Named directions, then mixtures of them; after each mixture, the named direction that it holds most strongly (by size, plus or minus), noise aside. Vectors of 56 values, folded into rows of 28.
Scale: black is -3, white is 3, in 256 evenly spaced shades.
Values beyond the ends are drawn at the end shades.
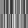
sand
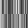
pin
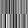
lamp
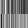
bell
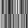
pin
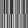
sand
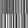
lamp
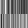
bell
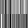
bell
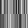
pin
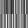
sand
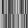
pin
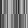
pin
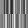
sand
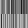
bell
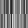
sand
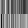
bell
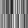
sand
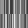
sand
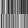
bell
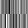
lamp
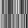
pin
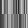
pin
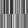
sand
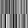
lamp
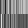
bell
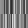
sand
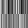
pin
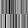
lamp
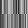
pin
